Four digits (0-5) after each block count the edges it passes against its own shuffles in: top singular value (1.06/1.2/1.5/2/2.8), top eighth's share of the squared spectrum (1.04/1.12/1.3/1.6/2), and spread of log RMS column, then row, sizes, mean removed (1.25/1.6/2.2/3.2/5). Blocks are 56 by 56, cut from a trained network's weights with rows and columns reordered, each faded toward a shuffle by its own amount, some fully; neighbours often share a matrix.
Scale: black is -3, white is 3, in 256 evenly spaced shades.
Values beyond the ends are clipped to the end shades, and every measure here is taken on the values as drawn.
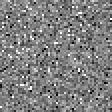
0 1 0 0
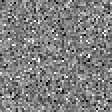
0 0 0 0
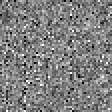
2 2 1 0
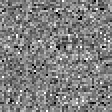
3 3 1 1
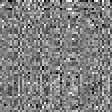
4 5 3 2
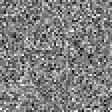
2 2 1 0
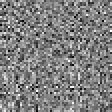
4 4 3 0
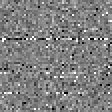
3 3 0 2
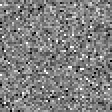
0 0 0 0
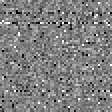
2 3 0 2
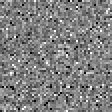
2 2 0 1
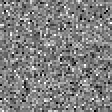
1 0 0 0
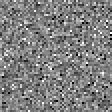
0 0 0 0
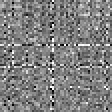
4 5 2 2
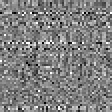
4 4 1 3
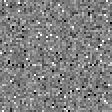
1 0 0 0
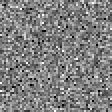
1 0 0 0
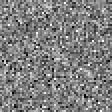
0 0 0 0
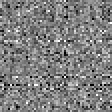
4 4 1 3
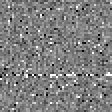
3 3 0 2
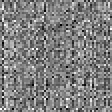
4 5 3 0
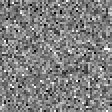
1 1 0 0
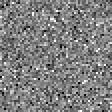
1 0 0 0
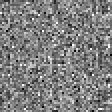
3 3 1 0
